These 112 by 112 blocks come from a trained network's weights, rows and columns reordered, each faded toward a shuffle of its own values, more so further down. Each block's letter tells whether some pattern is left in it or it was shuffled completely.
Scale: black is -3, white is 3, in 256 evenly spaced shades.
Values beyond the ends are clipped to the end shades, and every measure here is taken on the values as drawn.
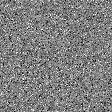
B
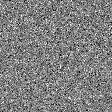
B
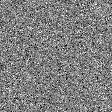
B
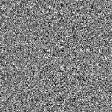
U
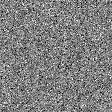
B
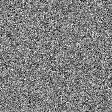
B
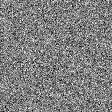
B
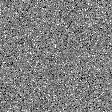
B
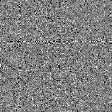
U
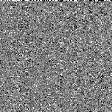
U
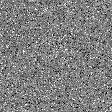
B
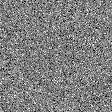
B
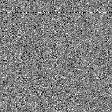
U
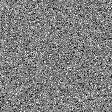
B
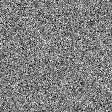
B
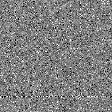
U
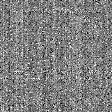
U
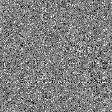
U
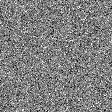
B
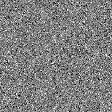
U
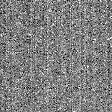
U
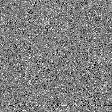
U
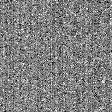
U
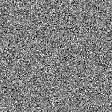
U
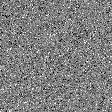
B
